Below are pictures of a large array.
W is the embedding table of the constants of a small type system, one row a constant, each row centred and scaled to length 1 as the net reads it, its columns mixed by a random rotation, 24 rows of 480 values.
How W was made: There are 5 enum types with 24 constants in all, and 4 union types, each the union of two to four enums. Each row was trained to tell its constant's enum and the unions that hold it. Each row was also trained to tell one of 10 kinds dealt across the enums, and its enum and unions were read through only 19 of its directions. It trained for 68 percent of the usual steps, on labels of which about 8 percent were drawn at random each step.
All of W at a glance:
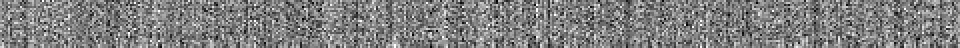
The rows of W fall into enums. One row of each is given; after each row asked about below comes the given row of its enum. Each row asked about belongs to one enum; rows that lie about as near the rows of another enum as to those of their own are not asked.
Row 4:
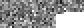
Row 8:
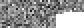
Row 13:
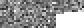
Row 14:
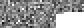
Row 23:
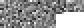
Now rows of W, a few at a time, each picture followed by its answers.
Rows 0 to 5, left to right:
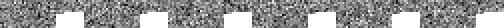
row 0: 13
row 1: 8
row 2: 4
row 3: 14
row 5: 8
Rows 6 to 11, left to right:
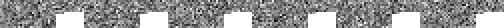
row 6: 13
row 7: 13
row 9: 14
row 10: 4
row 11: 8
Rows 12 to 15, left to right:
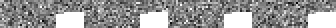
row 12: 4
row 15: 8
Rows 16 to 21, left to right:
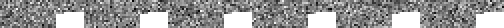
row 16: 14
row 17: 14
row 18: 4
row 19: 23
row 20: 8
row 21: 23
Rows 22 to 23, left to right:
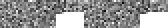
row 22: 23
